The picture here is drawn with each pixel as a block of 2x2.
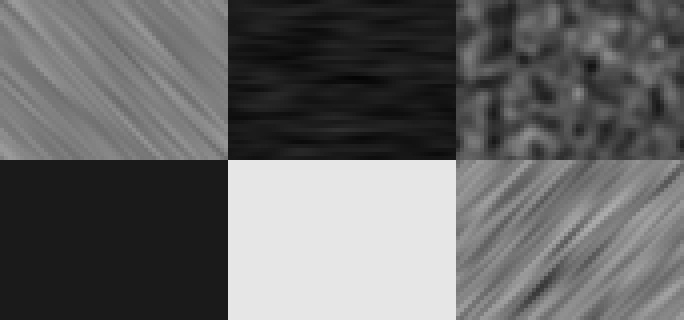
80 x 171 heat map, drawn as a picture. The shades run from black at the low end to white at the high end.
The table splits into 2 rows of 3 panels. Panel 1,1: middling, slanting down to the right, faint in contrast. Panel 1,2: very low, streaked across, faint in contrast. Panel 1,3: low, blotchy. Panel 2,1: very low, flat. Panel 2,2: very high, flat. Panel 2,3: middling, slanting up to the right.
